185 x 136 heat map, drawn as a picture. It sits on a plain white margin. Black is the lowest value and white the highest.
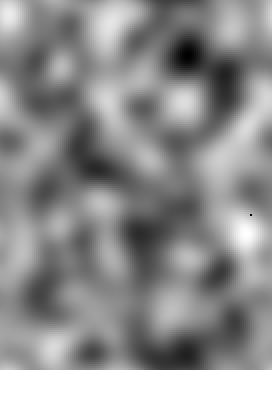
Grain: smooth. Lone odd cells: 1, lower than its neighbours. Histogram: bell-shaped. Slope: none. Mirror symmetry: none.
